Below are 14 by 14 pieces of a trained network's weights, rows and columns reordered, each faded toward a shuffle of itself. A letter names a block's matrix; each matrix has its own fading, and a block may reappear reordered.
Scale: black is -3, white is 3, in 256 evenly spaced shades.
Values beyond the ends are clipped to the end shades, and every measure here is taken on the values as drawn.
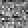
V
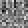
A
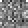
V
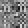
A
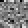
A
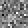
V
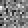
V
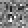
V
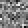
V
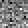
V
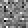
V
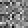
A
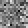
A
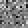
A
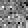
V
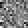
A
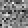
V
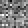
V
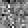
V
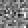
V
